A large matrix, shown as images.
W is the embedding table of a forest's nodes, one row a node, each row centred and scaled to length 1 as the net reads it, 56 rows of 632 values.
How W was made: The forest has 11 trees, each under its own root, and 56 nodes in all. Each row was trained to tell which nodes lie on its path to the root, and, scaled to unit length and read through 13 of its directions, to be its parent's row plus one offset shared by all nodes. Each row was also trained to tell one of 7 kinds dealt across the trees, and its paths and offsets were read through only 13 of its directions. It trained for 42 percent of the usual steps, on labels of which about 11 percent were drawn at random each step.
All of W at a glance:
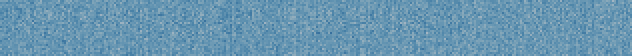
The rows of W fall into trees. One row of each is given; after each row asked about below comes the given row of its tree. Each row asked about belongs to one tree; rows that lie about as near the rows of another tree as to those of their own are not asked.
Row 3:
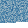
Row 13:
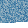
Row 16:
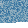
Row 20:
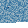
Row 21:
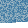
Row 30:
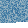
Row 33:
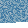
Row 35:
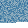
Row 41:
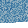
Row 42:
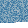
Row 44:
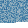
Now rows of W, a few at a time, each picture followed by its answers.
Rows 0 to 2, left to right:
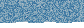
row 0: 21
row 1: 3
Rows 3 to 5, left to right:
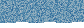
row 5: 42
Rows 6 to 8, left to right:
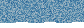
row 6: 41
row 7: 35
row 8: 3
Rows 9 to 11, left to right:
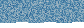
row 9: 44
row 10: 33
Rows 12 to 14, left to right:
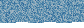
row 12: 13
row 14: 13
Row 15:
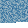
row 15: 33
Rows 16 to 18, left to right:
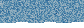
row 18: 41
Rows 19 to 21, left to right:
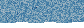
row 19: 13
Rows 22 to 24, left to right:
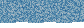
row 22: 44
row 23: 44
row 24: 20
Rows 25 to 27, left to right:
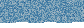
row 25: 21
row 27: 30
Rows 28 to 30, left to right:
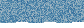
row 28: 3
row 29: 3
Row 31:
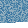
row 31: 41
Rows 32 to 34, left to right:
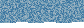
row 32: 35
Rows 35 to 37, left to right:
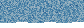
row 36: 20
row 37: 21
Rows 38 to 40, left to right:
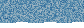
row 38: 35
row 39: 44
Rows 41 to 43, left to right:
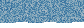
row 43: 30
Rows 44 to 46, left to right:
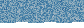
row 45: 20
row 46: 3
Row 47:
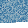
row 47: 44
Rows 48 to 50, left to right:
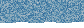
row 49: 20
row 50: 41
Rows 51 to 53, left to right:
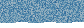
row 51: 33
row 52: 41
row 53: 16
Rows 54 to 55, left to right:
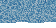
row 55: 35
